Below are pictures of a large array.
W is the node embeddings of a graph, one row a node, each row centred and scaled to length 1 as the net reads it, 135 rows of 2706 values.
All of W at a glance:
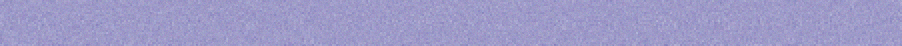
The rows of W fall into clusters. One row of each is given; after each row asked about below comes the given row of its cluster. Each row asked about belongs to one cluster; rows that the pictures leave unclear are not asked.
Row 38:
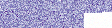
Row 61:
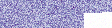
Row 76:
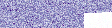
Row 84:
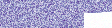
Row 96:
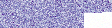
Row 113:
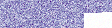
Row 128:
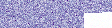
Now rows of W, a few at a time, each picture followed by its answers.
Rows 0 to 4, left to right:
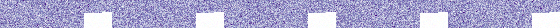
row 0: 61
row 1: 76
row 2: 76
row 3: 61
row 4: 38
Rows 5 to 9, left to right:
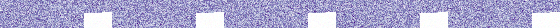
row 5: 38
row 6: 76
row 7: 84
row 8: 38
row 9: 76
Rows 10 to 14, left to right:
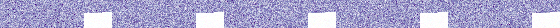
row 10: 113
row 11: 96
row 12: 84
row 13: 96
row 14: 84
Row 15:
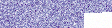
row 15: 61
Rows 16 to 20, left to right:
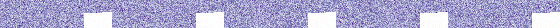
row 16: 113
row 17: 76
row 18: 84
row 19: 76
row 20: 128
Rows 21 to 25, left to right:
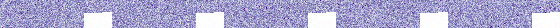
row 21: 113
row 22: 61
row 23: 128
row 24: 61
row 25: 128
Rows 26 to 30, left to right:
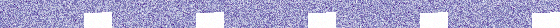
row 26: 38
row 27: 84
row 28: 128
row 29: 76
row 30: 128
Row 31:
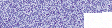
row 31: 38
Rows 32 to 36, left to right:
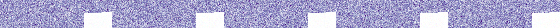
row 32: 84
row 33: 76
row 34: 84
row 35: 96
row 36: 96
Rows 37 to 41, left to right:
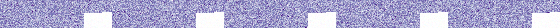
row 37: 61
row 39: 113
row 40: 61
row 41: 61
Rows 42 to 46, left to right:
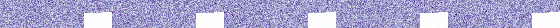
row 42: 76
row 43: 38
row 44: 38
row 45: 113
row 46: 38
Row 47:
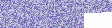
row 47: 96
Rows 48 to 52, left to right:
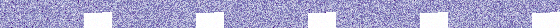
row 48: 113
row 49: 113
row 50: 38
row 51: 76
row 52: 84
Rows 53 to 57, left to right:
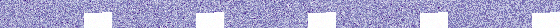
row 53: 128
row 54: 113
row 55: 113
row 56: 128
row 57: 38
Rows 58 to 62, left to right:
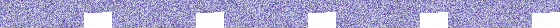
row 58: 84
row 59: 84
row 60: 84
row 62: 61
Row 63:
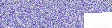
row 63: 128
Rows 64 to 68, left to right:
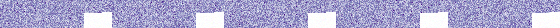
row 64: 61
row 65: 84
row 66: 38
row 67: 38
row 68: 84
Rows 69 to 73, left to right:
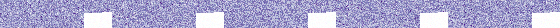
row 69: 84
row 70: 76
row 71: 38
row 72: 76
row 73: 76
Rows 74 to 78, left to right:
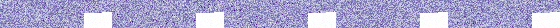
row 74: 61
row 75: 38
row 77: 113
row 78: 76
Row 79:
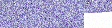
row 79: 84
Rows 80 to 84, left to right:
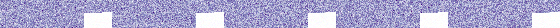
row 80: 96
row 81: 76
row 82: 84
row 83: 38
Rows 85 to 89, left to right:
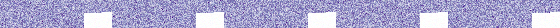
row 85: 96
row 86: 76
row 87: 84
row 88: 76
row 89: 38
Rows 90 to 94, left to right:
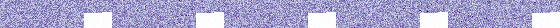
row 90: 113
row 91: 128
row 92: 128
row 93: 84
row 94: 38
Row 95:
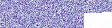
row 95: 96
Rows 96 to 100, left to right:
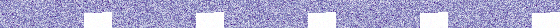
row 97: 76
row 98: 76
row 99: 128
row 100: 113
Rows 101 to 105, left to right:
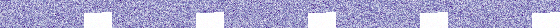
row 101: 96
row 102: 84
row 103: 128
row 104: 76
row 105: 128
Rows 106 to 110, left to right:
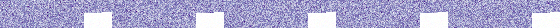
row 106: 96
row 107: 61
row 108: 38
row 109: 84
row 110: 128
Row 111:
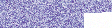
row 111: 96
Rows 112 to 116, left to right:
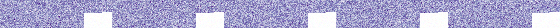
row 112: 61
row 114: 96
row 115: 113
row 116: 96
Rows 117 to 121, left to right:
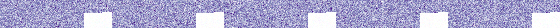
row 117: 61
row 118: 96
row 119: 128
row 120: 61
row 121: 61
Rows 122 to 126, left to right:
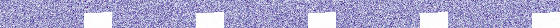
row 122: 96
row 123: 113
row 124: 96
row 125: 38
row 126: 128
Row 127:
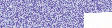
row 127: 76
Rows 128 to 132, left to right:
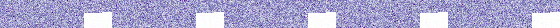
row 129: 76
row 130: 61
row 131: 96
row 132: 38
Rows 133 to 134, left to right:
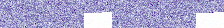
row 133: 76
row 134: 61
